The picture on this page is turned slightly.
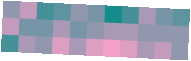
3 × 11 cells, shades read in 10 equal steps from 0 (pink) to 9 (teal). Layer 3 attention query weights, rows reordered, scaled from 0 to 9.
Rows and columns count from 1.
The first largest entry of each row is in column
7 2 1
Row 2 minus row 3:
-5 2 1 2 2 3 3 2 1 2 0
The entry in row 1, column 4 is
6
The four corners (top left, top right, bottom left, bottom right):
4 6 7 4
